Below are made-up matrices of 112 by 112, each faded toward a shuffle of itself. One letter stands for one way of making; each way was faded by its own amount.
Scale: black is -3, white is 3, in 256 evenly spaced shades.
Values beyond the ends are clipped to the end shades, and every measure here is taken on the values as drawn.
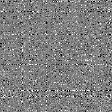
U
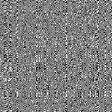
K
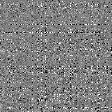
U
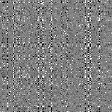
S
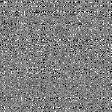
U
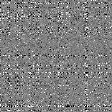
U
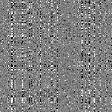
S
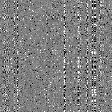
K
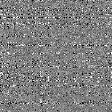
U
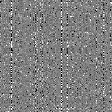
K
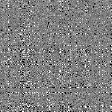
U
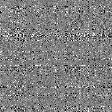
U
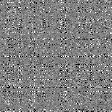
U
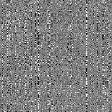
K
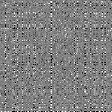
S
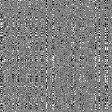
S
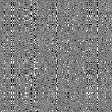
S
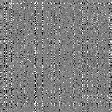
S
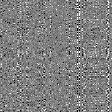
K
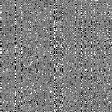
K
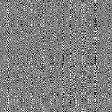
S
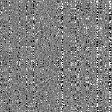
K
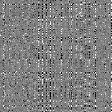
S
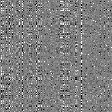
S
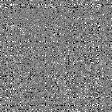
U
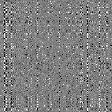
S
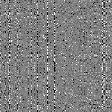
K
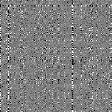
S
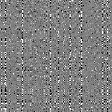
S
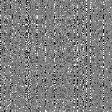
K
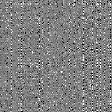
K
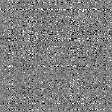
U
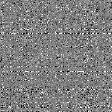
U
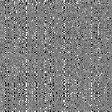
S
